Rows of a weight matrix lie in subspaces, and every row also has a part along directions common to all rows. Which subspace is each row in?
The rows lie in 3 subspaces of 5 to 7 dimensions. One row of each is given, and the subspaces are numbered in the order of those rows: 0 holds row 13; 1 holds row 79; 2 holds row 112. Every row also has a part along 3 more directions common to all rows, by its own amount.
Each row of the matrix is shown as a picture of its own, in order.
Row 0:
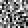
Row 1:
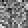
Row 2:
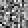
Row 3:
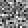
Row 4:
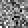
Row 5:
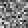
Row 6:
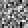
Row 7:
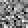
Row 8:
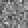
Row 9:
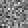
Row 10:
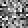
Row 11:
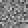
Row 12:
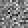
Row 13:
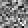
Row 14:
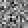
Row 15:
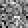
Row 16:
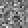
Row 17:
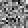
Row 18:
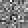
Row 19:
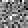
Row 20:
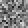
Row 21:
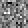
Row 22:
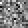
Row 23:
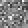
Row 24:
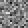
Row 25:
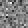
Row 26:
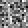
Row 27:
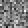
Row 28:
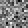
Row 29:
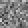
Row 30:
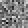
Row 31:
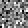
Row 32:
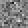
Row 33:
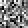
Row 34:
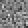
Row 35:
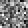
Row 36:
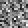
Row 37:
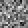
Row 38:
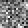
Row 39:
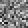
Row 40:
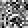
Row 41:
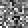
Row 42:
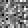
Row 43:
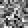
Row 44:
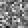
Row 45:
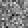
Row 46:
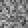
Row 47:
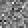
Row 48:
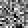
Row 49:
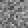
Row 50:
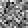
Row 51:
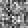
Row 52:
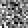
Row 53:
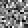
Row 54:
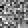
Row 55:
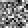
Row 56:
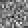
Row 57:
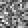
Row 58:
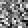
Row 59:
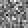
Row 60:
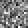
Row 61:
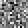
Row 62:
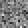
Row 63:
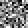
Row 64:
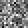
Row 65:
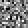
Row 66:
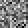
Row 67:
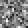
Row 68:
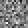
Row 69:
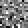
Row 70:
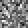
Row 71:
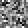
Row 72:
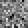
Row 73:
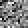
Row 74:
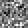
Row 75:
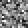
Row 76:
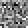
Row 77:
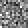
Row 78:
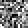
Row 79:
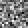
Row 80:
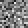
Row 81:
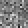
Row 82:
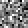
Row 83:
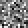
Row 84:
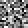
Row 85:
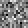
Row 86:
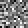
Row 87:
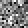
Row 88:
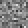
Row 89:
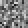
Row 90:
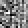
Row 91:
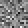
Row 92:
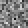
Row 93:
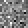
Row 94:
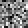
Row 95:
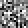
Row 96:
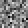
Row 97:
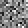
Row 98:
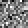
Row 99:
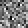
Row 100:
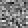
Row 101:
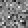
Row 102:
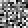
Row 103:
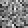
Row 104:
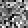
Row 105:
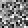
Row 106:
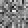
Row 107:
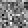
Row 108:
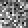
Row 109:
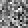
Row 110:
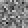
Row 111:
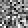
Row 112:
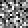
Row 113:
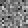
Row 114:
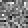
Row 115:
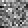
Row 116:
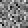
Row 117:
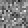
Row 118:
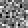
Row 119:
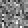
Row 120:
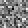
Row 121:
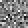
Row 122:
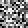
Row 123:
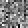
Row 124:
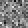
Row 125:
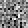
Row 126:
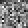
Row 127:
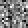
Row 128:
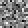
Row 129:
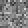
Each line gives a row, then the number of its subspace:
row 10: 2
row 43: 2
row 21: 0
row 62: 2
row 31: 2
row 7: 2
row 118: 2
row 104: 2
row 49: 1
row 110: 0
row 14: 0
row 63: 0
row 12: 0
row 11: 1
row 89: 0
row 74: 0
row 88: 2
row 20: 0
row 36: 1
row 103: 2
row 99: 0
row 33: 0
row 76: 2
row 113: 1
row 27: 2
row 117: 2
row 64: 1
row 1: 2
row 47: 1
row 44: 1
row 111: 2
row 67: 2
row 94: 1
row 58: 1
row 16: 2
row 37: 0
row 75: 0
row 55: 0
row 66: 0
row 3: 2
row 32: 1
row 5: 2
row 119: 2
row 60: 0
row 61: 2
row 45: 2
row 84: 1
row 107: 1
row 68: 0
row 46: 0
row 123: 1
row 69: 2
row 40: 0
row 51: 1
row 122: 2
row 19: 1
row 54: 1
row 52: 2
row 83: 1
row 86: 1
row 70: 0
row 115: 2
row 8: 1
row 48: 2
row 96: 0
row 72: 2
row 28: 2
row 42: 1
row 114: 1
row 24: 0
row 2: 0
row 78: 2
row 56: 1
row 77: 2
